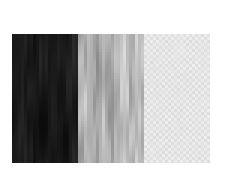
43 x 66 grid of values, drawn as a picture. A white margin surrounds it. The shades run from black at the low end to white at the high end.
It is made of 1 by 3 panels. Panel 1,1: very low, streaked downward, faint in contrast. Panel 1,2: high, streaked downward. Panel 1,3: very high, checkered, faint in contrast.
